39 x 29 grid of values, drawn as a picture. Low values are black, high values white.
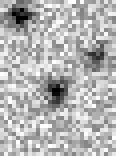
Dips: three. Slope: none. Mirror symmetry: none. Average level on the scale: 70%.
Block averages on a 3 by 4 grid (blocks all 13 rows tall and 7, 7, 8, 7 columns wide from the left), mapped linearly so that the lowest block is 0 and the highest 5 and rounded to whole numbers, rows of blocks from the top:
0444 / 5322 / 5444
